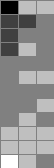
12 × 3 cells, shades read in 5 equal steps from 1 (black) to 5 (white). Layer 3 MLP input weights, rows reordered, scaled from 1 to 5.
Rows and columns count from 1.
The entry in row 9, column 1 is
3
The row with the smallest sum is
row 2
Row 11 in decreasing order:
4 4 4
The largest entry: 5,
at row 12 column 1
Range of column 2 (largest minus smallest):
2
